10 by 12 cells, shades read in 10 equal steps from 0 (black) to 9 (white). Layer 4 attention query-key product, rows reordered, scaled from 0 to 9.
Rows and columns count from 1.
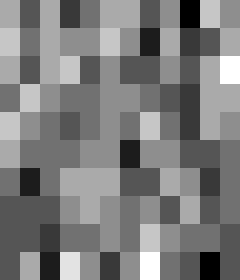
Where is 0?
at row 1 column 10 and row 10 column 11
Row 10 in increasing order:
0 1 2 3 3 3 4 5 5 6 8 9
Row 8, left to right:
3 3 3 5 6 5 4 5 3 6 3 4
